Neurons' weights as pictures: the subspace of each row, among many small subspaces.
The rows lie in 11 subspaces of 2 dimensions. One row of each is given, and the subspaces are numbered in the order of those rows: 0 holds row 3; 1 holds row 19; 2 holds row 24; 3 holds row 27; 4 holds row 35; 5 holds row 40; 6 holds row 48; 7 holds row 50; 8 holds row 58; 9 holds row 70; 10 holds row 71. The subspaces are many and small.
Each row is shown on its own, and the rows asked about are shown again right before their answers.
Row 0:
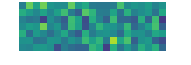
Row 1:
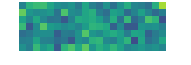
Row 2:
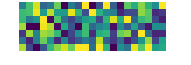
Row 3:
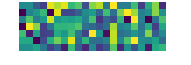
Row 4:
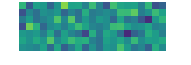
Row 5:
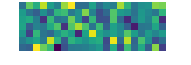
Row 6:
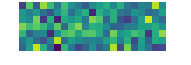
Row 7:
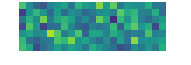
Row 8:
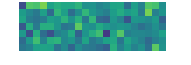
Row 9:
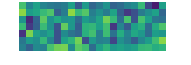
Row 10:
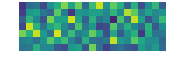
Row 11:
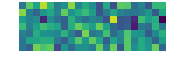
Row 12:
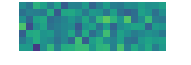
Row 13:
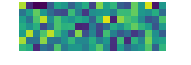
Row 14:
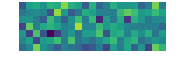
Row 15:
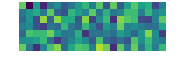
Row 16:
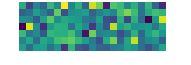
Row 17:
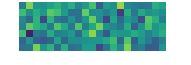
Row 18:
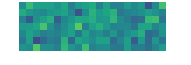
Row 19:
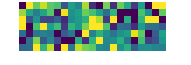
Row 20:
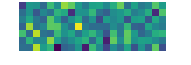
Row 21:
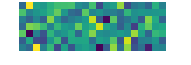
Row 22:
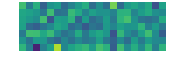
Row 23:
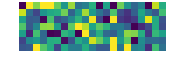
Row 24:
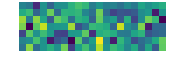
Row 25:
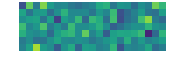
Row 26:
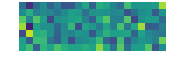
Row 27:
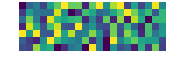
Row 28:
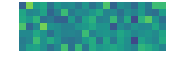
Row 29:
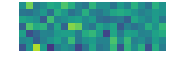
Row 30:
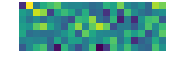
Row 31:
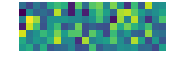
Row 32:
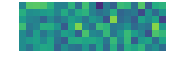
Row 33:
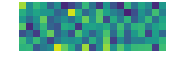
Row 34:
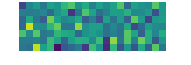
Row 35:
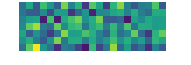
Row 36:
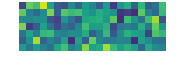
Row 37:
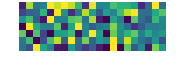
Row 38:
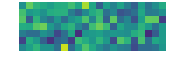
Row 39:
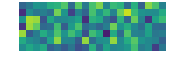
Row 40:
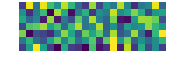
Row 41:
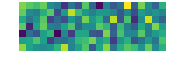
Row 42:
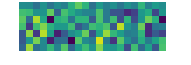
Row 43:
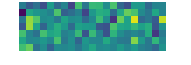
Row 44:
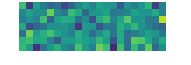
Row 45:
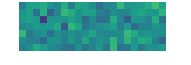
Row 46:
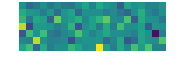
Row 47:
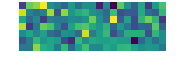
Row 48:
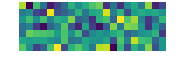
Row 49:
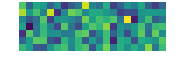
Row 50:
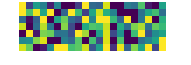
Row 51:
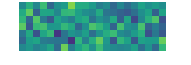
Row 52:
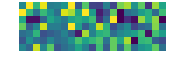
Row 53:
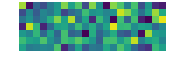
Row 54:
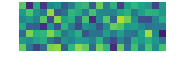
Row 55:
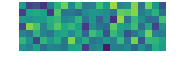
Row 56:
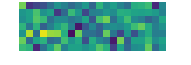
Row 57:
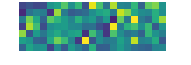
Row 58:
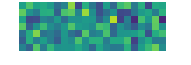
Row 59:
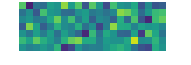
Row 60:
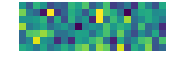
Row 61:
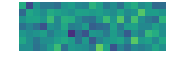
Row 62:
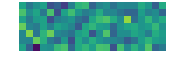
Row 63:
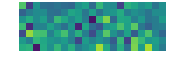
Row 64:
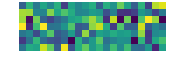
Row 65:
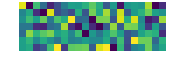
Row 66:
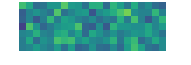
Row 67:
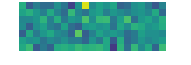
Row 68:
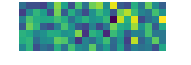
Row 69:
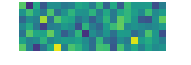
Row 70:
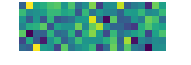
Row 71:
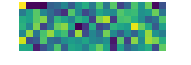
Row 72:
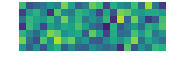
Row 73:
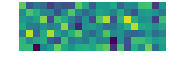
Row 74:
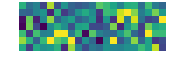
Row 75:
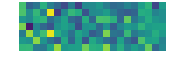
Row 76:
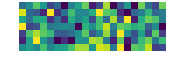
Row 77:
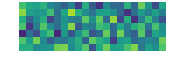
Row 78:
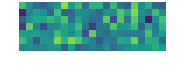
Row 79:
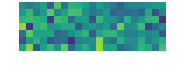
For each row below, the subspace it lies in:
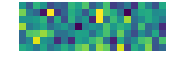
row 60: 6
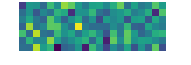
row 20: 3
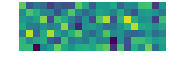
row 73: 0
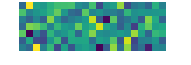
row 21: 9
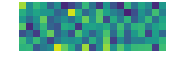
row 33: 3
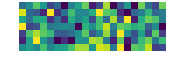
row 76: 6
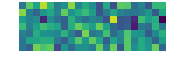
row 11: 7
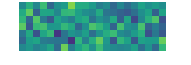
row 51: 2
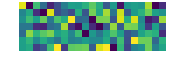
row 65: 6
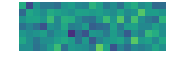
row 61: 6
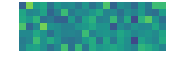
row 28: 5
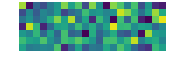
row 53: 4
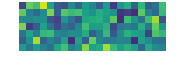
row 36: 10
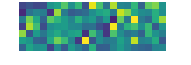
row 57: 7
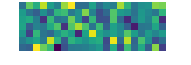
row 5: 7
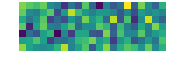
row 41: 3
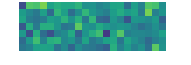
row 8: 10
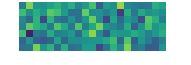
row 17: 9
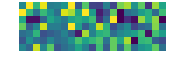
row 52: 8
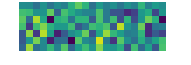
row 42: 2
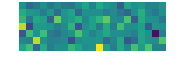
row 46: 9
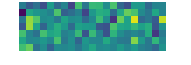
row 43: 8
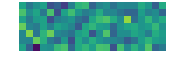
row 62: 0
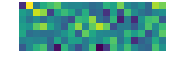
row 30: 6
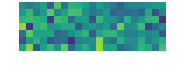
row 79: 2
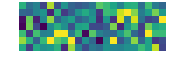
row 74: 2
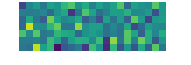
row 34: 3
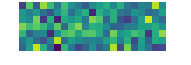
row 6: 4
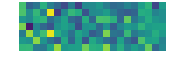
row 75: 10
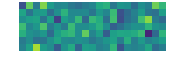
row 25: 4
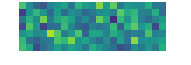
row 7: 0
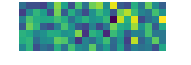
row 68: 7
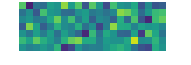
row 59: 4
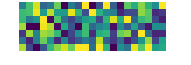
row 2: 4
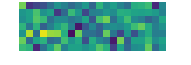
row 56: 10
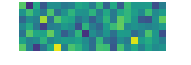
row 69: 5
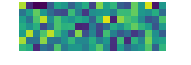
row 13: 10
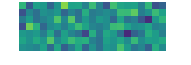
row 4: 4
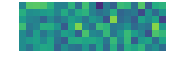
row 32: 7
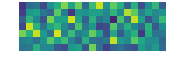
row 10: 3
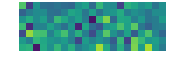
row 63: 9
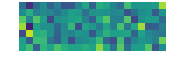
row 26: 9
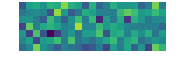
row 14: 10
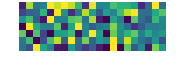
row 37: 0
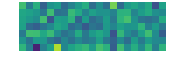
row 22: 5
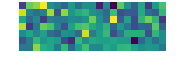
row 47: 0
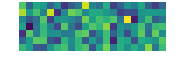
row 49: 7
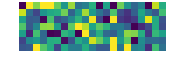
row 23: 0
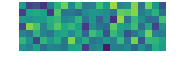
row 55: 10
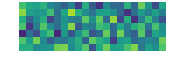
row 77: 3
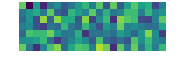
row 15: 5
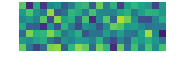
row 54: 5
